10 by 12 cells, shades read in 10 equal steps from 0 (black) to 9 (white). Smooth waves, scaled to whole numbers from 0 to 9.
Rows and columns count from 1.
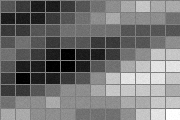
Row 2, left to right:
1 1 1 2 3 4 5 6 5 5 5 4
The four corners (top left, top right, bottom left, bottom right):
3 6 6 9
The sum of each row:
46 42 38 37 37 42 52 61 66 68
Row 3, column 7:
4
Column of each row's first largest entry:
10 8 5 12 11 11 9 8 11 12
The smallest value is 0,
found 4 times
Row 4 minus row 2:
2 3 2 0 0 -1 -3 -4 -2 -2 -1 1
